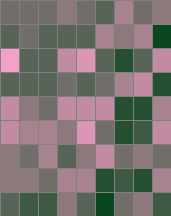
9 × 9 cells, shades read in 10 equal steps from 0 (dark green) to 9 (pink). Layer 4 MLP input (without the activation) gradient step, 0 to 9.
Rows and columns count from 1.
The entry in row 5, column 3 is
4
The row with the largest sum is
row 6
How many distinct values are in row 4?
5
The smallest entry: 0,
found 2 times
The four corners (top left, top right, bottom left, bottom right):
4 5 3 2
